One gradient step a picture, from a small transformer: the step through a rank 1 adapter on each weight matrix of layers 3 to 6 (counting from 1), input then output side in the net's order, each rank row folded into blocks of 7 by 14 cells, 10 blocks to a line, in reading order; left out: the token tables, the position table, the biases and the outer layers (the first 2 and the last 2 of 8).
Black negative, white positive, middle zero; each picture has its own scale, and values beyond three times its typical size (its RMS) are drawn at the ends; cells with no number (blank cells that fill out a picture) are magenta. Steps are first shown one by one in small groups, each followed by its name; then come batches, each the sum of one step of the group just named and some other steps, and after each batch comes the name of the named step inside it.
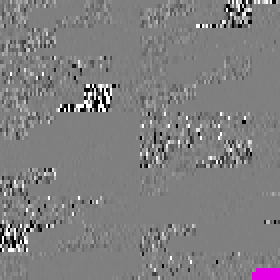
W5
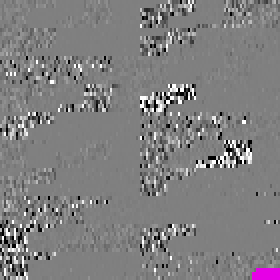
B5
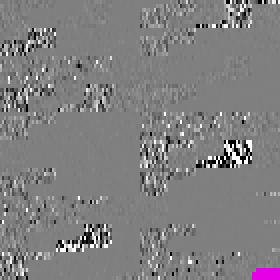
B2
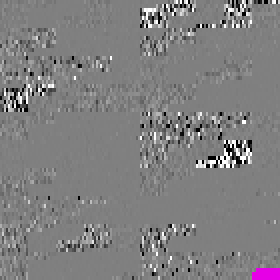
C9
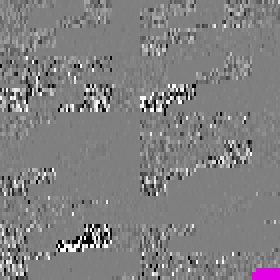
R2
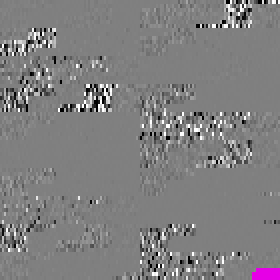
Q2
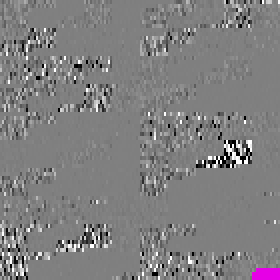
B2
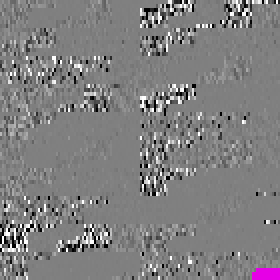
B5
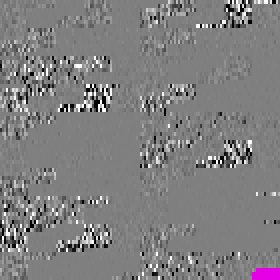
W5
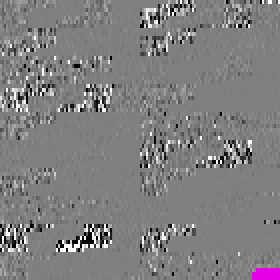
W5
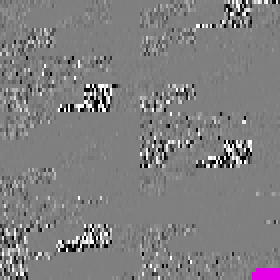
B5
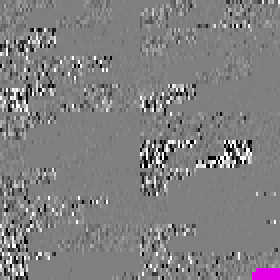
R2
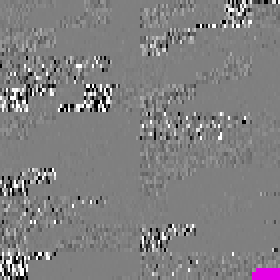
R2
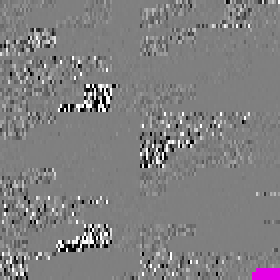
Q2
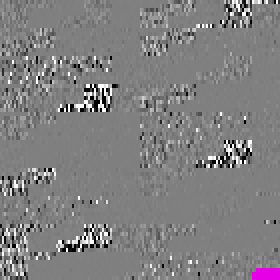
R2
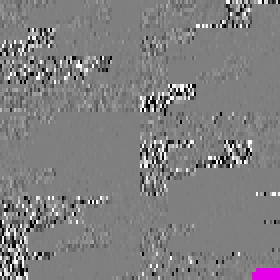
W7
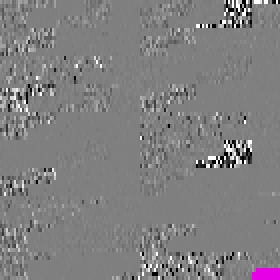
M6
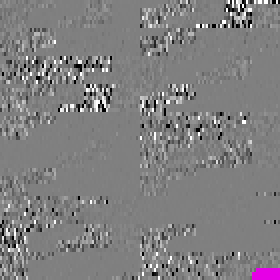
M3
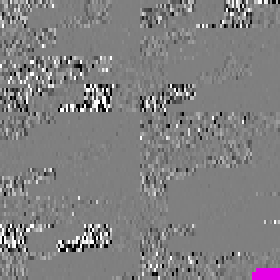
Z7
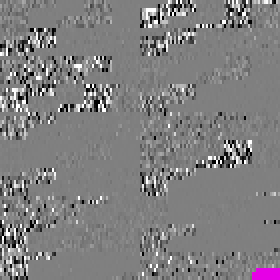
W7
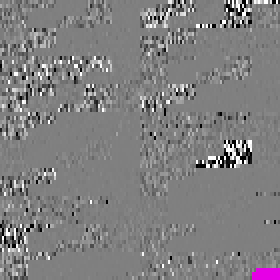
M3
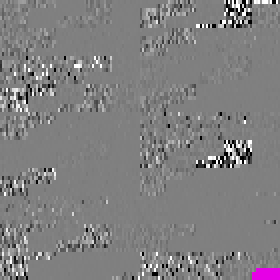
M6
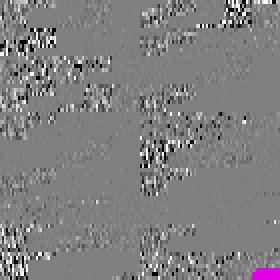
Z7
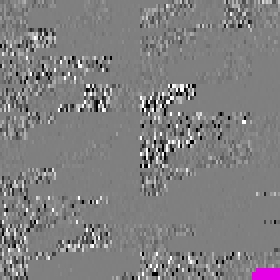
W7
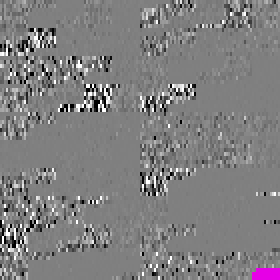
W7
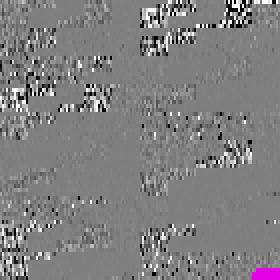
M3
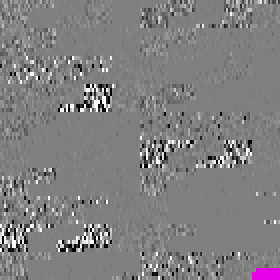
Z7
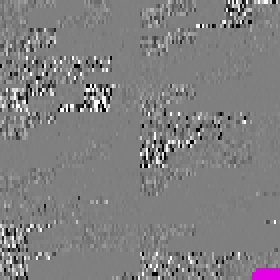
M3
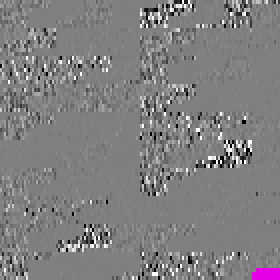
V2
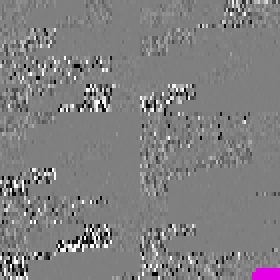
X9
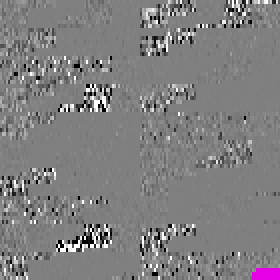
X9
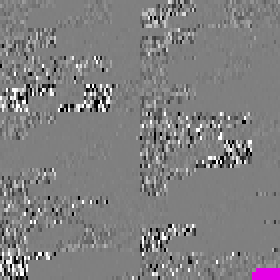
V2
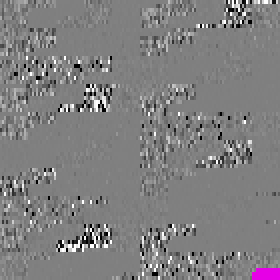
X9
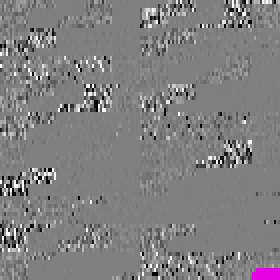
X9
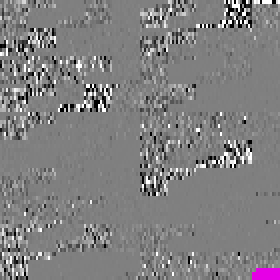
V2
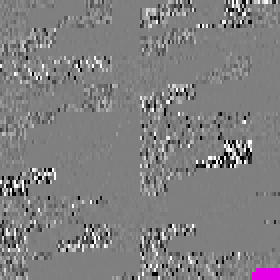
X9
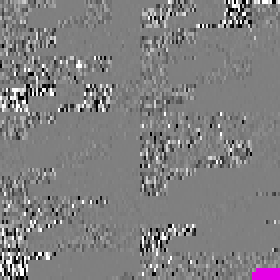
V2
